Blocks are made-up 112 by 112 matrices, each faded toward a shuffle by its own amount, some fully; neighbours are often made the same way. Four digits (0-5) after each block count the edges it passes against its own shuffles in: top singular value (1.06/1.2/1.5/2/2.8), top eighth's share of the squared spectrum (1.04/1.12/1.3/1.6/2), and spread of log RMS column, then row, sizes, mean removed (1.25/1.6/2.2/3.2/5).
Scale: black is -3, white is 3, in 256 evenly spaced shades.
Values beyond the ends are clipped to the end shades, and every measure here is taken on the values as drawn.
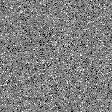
3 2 1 1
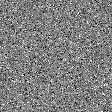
2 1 0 0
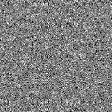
4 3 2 2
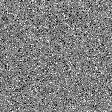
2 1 0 0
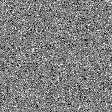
3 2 0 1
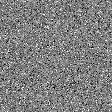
1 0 0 0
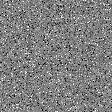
0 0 0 0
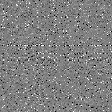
4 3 1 2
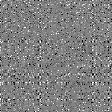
5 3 3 2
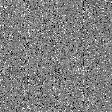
1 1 2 0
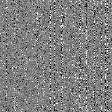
2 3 4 0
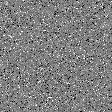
0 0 0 0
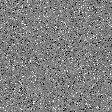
0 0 0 0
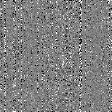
2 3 4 2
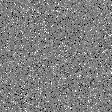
0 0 1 0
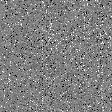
1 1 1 0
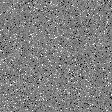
0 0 0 0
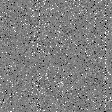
2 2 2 0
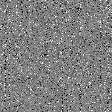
1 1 2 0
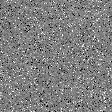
0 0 0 0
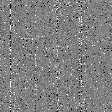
3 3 2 0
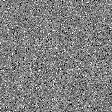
2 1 0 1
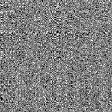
4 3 2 2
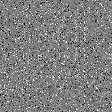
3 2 1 0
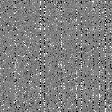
4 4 3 1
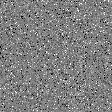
2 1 1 0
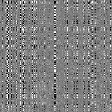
5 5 5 3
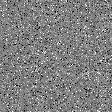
2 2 1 0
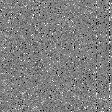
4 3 2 0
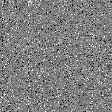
3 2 2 0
